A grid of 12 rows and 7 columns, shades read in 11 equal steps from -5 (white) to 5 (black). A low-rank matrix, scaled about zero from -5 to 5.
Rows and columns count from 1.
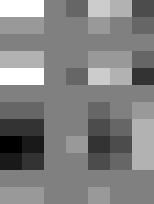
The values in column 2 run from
-5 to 4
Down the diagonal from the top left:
-5 -1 0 0 -3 0 -1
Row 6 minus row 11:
0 0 0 0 0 0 0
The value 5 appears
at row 9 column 1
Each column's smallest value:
-5 -5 0 -1 -3 -2 -2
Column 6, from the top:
-2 0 0 -1 -2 0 0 1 2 1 0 0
